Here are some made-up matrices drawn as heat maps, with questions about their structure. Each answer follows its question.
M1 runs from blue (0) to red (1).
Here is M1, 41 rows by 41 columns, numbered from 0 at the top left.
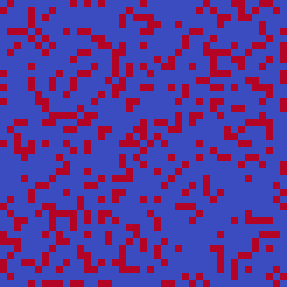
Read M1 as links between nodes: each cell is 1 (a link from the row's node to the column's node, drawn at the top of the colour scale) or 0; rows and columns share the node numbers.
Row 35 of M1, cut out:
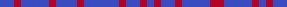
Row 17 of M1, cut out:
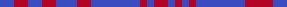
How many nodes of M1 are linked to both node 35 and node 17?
8
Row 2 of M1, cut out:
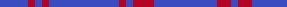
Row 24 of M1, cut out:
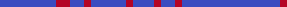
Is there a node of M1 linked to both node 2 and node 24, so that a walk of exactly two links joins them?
no
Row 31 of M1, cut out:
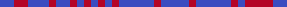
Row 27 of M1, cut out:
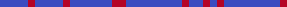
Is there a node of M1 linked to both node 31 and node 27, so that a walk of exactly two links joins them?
yes
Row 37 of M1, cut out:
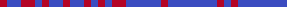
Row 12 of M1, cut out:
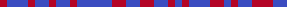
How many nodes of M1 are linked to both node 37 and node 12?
6
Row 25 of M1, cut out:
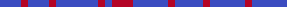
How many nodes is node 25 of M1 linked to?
9
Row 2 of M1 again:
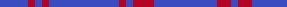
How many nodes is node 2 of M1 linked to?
10
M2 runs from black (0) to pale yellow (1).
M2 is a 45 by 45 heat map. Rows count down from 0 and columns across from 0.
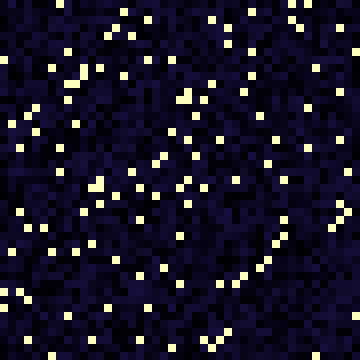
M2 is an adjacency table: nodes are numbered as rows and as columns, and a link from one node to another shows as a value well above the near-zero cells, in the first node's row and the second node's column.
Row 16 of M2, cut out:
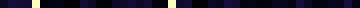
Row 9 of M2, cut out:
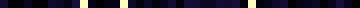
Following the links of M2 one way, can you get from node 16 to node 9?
yes
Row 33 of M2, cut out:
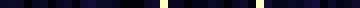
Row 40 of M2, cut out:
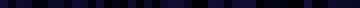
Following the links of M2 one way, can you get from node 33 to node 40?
no
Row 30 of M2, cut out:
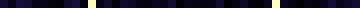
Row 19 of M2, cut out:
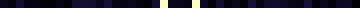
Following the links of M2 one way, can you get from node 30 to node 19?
yes
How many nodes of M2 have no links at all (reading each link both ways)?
1
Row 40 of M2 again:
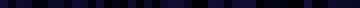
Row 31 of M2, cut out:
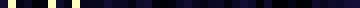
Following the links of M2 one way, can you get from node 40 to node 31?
no
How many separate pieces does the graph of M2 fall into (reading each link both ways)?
2
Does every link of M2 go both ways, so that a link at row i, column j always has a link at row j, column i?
yes
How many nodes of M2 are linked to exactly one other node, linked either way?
3
